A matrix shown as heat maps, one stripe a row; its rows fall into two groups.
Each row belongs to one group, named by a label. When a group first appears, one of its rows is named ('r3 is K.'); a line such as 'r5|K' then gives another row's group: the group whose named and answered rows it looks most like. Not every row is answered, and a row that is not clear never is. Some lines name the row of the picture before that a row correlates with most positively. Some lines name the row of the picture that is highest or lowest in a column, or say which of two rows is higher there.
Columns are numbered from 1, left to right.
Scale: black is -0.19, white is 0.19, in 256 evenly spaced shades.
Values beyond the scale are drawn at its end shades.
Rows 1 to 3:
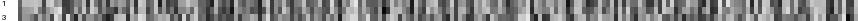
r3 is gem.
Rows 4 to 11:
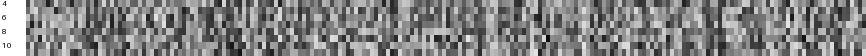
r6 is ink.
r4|gem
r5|ink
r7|ink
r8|gem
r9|ink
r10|gem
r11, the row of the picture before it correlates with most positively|2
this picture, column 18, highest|9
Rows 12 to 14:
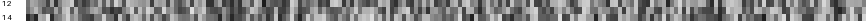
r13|gem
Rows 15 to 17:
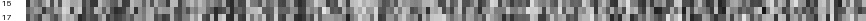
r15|gem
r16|gem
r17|gem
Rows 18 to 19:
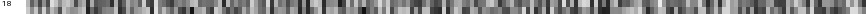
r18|ink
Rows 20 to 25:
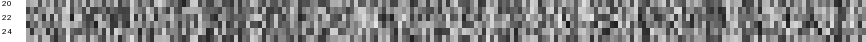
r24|ink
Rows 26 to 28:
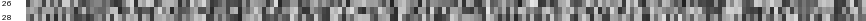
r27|ink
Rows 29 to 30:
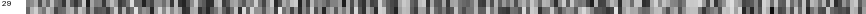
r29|ink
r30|ink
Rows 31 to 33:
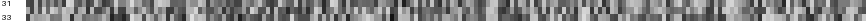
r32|ink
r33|gem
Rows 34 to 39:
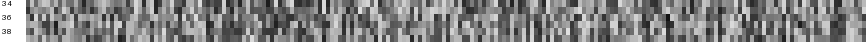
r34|gem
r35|gem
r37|ink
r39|ink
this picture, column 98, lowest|37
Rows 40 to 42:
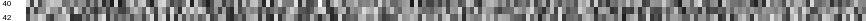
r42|gem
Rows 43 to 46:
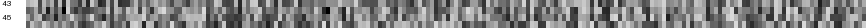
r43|ink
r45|ink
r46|gem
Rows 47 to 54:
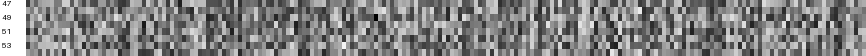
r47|gem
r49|ink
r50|gem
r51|gem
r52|ink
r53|gem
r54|ink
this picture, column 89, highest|48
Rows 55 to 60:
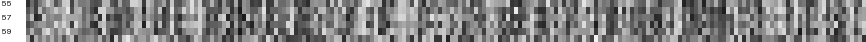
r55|gem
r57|gem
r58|gem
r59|gem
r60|ink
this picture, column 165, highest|60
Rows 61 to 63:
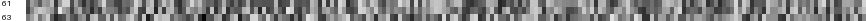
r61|gem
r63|ink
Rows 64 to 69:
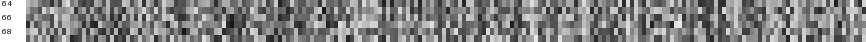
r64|gem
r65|ink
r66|gem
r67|gem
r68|ink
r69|gem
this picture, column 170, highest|69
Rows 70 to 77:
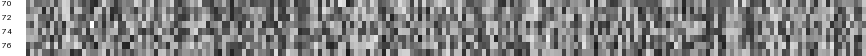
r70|gem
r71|gem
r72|gem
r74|ink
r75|gem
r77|gem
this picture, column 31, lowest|74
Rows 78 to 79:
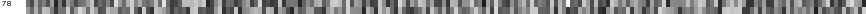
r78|ink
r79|ink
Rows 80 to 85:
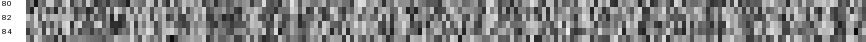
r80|gem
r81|ink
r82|ink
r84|gem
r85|ink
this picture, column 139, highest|80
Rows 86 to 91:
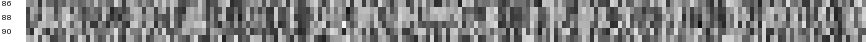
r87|gem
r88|gem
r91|ink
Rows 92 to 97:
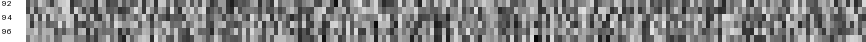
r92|gem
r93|gem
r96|ink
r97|ink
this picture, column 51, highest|94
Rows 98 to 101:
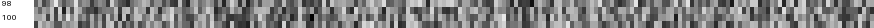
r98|gem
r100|ink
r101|gem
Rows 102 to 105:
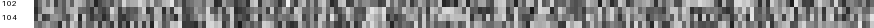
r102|ink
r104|gem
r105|gem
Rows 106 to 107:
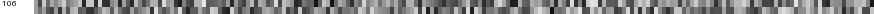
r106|ink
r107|gem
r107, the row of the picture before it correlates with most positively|105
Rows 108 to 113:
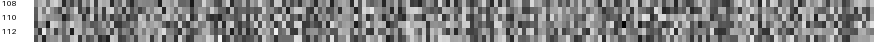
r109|gem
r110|ink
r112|ink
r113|gem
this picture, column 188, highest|110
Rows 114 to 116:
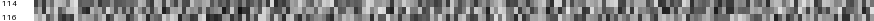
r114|gem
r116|ink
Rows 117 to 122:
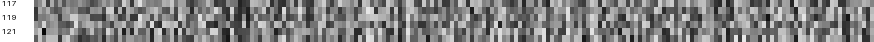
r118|gem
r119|gem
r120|ink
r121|gem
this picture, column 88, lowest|120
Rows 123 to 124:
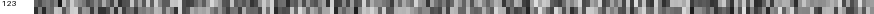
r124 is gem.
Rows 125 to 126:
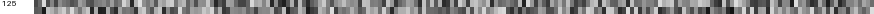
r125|ink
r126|gem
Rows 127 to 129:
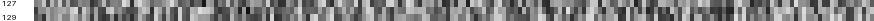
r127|ink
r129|gem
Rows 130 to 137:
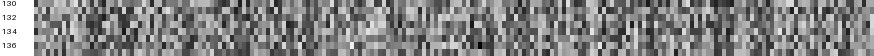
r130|gem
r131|ink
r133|gem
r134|gem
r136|gem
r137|ink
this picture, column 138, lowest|133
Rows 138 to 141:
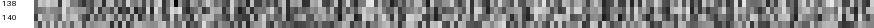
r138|gem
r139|gem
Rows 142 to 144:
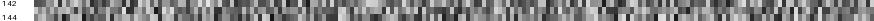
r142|gem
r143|ink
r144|ink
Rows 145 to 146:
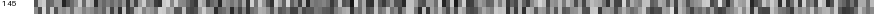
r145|ink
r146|ink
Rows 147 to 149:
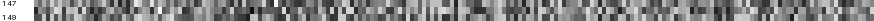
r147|ink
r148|gem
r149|ink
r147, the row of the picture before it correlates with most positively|146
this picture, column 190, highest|148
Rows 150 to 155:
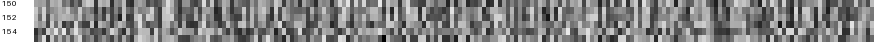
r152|ink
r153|ink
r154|gem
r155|ink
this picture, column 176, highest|150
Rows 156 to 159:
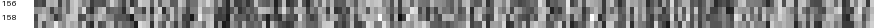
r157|gem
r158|gem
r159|gem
